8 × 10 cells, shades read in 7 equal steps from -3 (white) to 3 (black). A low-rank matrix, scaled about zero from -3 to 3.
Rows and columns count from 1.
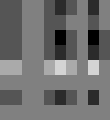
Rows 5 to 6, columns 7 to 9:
-1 0 -2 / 0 0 0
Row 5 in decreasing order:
0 0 0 0 -1 -1 -1 -1 -2 -2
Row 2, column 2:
1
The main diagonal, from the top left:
1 1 0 0 -1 0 1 0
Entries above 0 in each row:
6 5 7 7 0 0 6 0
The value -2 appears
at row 5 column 6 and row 5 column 9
